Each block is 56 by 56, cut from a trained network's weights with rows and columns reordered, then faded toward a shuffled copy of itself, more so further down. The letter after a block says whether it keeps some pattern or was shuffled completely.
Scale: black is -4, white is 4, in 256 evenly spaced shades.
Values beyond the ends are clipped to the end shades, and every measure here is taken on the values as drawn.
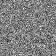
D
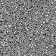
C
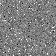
C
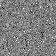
C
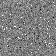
D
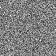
C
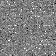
D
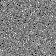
C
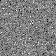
D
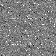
D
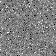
C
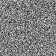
C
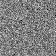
D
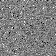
D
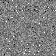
D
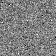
C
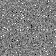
D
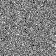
C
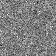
D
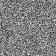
C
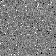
D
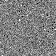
C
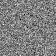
C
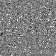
D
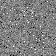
C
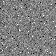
C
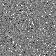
C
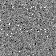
D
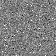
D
